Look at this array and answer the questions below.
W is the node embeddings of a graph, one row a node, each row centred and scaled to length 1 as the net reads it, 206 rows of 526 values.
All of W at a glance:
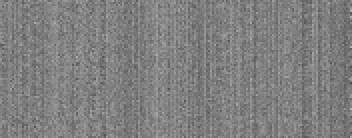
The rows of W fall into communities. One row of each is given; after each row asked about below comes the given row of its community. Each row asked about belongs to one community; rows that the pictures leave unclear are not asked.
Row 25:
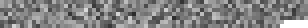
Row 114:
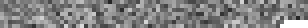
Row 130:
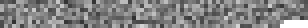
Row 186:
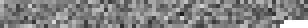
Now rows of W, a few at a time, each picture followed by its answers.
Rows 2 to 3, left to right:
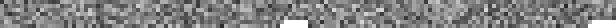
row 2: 114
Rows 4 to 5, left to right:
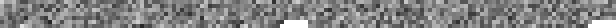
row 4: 186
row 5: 25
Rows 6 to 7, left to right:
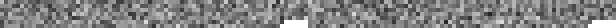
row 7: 186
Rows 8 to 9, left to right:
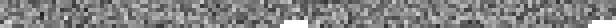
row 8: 130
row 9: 130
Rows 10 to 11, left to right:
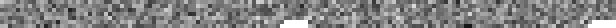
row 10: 186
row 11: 114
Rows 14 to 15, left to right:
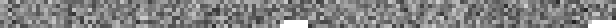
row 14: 25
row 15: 25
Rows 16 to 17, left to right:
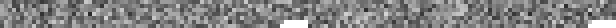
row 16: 130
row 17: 25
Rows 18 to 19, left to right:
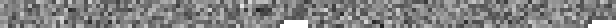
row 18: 186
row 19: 114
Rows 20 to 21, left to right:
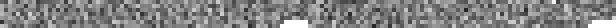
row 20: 130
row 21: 130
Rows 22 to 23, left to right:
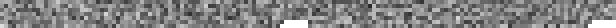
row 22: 186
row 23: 114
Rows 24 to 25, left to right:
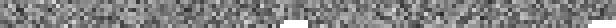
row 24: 186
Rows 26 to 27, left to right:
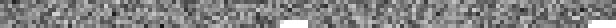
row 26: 130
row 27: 25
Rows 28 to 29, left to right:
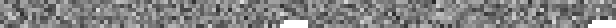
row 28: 130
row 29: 186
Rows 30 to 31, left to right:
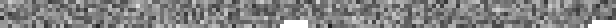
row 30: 186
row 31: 114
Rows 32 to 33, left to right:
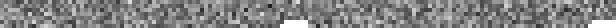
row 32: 114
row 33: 25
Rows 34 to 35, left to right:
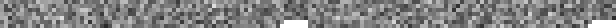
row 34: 25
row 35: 186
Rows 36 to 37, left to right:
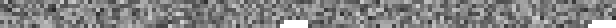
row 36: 114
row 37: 114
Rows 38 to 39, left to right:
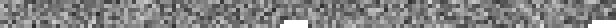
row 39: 114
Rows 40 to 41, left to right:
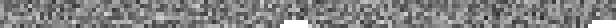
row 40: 130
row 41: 114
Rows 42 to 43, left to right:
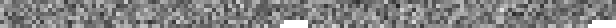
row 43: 186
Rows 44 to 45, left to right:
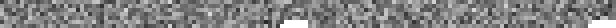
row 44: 114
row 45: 25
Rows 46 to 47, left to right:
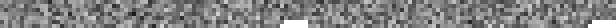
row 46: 114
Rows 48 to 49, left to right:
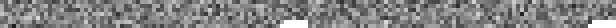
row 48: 130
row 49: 186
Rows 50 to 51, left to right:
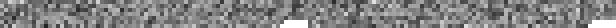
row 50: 186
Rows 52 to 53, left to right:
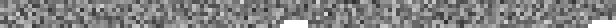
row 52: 130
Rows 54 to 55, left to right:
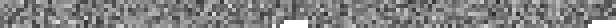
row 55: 186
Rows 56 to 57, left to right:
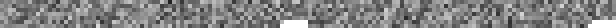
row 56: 25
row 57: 25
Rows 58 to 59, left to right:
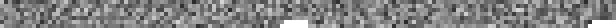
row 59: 186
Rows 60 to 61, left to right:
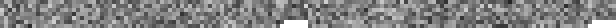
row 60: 114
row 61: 114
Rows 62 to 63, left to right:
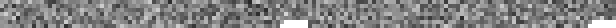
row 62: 25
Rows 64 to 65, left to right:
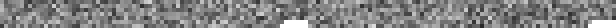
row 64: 130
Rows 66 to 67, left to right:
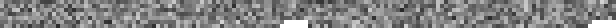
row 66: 130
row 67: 114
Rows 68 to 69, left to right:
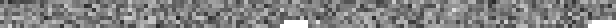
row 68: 114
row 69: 25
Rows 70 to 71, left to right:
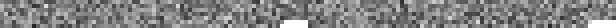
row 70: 130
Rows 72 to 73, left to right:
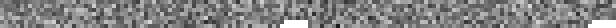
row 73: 114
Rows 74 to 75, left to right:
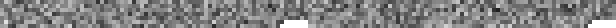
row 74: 114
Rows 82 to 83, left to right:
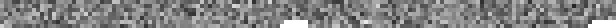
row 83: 186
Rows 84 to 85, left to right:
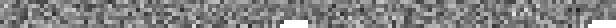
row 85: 114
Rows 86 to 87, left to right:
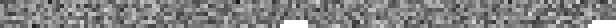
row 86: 114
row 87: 186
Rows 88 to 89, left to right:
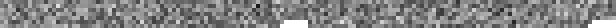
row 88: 25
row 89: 114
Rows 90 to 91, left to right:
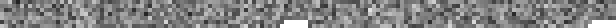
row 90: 114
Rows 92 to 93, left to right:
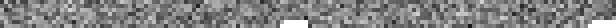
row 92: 114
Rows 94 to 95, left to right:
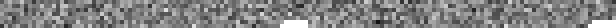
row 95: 130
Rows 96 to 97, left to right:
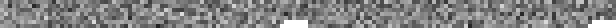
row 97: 130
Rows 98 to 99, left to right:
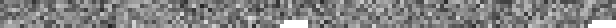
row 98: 130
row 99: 114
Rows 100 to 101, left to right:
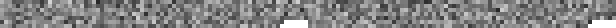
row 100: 114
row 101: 130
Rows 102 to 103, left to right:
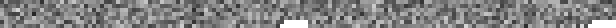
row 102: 114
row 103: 114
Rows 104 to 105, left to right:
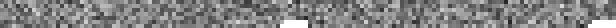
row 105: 130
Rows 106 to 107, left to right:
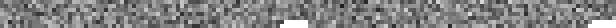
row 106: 114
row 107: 130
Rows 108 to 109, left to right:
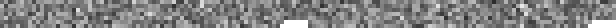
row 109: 25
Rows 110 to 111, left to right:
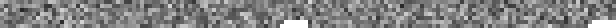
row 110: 186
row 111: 130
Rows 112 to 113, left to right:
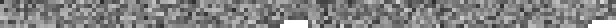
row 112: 114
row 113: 114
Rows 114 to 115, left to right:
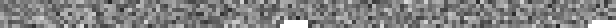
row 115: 25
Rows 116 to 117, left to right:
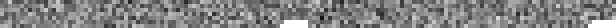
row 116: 130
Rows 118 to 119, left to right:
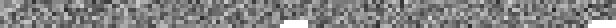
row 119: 25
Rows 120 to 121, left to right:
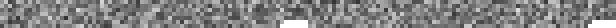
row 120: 25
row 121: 114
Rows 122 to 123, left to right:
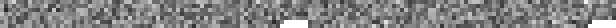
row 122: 25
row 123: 114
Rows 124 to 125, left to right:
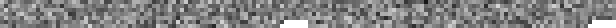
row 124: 186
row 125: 114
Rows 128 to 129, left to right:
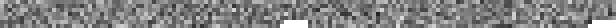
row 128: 25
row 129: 114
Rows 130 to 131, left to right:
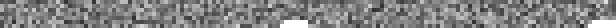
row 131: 130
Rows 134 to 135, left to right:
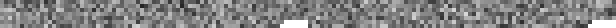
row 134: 130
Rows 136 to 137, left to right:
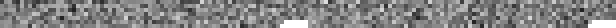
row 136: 130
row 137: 25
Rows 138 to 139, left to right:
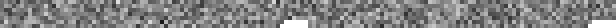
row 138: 114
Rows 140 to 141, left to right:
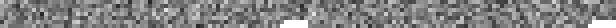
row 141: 114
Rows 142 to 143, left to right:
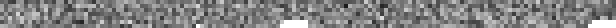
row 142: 130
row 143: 130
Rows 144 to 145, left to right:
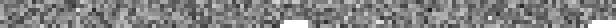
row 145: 186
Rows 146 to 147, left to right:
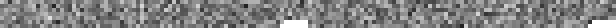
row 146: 25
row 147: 186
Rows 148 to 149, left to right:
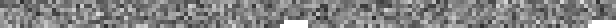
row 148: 114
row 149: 25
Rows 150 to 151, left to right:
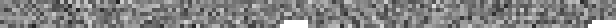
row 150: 130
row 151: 186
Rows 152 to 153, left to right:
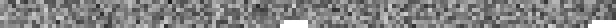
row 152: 25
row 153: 114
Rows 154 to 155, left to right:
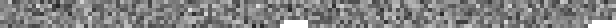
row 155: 25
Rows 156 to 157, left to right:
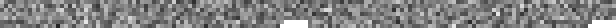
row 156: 25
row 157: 114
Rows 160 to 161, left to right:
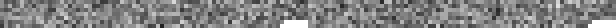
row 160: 130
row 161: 186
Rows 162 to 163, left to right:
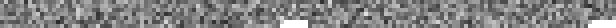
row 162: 25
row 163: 130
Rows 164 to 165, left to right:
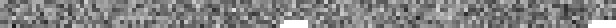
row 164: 25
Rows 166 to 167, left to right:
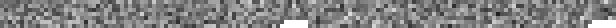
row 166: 114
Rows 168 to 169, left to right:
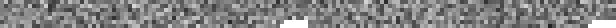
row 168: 130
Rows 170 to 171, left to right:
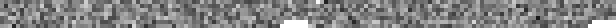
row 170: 130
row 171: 186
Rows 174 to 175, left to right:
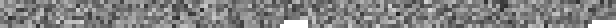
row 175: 114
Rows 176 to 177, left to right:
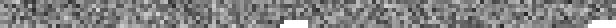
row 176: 186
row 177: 130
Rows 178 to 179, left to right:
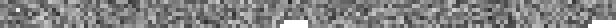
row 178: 114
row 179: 114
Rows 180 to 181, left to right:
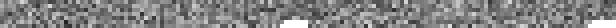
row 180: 130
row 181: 130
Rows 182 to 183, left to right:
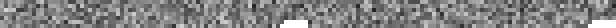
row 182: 186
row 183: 130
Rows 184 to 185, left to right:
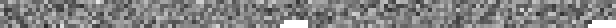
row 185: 186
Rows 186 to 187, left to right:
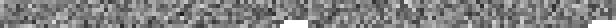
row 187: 25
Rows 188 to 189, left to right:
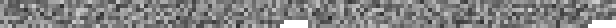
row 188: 114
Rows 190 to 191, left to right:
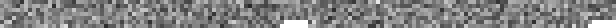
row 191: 114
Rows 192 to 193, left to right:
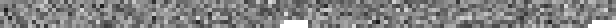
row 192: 25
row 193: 114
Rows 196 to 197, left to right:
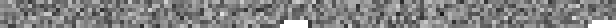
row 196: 186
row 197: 25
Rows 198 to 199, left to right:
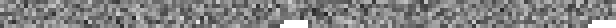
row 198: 130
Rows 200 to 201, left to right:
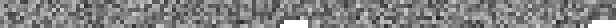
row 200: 186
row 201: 130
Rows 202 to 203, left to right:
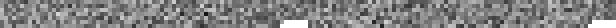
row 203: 114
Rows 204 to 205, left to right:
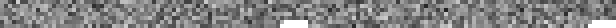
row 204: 25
